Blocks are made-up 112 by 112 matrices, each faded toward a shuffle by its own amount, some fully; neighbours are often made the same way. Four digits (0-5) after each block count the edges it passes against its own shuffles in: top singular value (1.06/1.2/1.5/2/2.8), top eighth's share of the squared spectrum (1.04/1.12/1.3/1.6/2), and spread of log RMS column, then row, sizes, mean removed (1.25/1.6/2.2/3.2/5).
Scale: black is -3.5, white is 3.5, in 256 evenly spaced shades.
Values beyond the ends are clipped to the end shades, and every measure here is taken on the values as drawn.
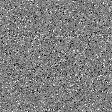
0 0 0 1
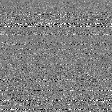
2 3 0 4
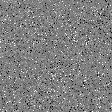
2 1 0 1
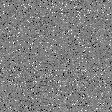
3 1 0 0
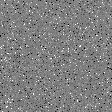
0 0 0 0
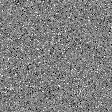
0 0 0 0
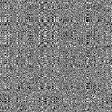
5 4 3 3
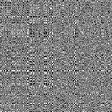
5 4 3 3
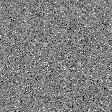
2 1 0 0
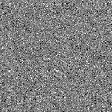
4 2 1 1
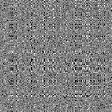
5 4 3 3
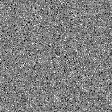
3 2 1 1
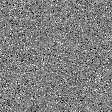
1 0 0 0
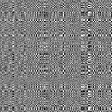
5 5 4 4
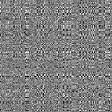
5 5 4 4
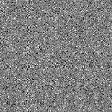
4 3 2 2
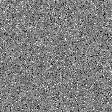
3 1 0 0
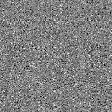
4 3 1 1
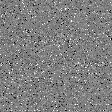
1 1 0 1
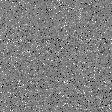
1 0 0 1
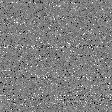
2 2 0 2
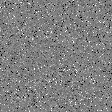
0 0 0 0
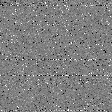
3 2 0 2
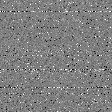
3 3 0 2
